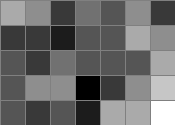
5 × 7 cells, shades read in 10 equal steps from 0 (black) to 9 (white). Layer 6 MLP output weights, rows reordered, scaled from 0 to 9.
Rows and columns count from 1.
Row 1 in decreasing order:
6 5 5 4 3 2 2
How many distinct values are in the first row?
5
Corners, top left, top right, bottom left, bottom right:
6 2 3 9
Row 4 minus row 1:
-3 0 3 -4 -1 0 5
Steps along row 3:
down up down same same up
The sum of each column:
17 16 15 11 17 25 29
